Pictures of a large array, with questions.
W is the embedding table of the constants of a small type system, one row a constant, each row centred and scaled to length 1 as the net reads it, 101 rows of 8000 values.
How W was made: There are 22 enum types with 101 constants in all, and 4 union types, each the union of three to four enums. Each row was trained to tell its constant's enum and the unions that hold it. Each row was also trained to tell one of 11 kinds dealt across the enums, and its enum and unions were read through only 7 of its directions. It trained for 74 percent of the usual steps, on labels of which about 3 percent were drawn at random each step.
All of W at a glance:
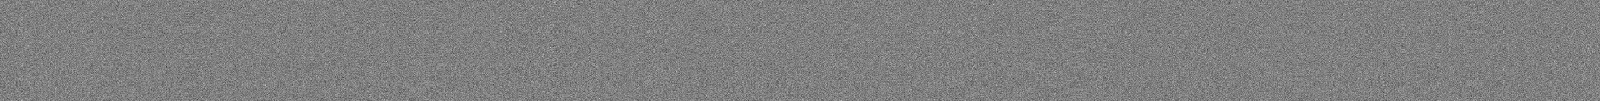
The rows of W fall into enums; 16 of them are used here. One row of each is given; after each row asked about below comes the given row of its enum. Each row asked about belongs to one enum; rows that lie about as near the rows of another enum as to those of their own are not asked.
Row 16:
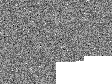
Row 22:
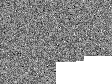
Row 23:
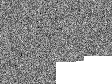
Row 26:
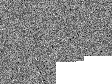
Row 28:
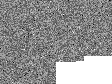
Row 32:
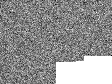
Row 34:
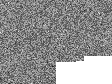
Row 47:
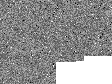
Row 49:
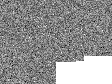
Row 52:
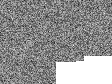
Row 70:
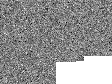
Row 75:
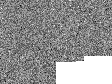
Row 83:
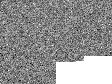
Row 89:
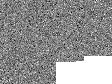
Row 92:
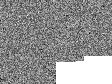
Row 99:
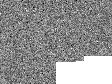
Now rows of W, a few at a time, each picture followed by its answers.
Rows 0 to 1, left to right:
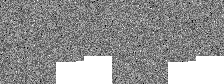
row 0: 26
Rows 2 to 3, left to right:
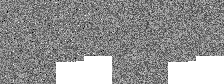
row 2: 22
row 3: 52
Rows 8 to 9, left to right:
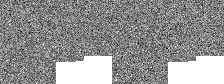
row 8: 16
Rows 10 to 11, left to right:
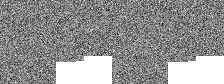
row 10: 92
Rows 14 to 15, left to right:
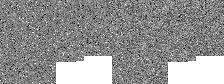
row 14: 89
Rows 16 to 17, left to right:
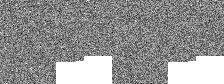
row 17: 23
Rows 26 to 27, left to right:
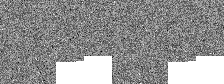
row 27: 75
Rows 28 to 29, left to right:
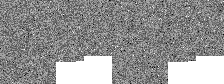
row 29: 34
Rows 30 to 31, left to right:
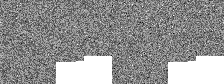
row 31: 23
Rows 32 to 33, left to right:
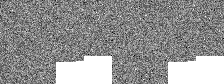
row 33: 16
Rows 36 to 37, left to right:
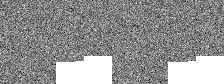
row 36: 92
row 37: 49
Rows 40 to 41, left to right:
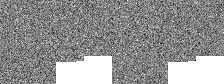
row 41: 34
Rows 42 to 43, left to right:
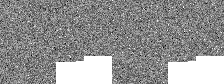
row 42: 22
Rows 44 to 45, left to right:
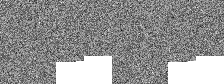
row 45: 23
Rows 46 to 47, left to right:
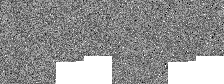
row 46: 32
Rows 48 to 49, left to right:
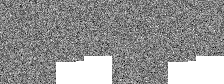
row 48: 26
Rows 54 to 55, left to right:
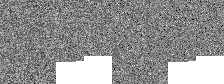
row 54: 16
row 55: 26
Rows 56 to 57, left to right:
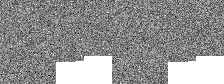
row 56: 16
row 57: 34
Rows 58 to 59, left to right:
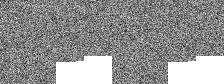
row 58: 26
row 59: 49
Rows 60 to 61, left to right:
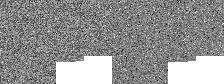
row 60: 92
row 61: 99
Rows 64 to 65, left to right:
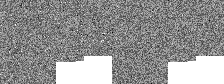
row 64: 92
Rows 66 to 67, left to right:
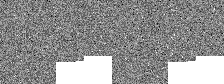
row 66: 89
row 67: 22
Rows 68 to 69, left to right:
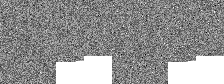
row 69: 47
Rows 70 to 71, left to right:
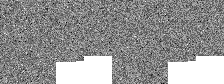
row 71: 22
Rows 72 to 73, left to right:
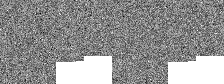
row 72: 75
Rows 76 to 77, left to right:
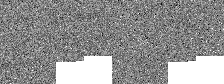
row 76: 23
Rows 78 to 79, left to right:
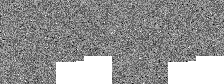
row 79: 34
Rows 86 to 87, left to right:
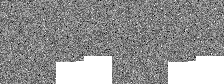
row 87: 75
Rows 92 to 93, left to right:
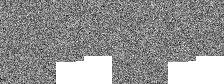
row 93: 23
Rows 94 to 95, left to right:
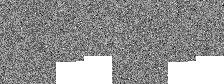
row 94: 49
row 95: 75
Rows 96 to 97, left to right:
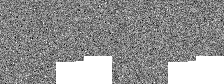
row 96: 22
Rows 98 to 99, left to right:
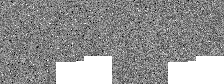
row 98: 75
